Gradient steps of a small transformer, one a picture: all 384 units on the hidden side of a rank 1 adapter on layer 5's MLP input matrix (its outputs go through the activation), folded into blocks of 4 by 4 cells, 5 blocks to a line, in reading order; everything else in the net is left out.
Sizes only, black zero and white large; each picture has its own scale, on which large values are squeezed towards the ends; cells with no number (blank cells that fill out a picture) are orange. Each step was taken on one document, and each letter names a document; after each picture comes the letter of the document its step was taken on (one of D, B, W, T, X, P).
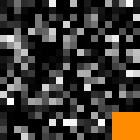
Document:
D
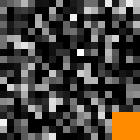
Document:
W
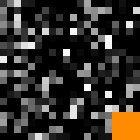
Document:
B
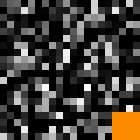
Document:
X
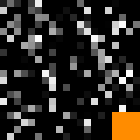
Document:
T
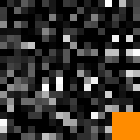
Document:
D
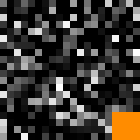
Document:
D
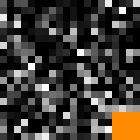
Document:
W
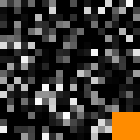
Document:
D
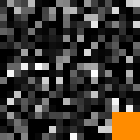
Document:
X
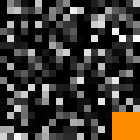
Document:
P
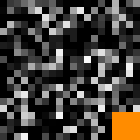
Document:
P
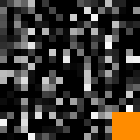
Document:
B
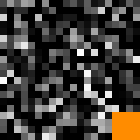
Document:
W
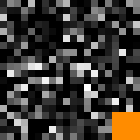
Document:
X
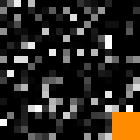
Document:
B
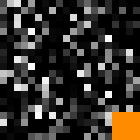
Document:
B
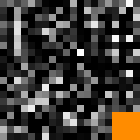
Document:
W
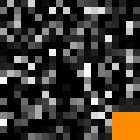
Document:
B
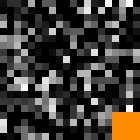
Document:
D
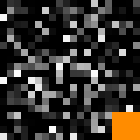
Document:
X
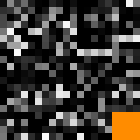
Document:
W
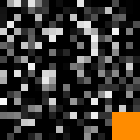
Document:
T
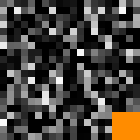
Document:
W
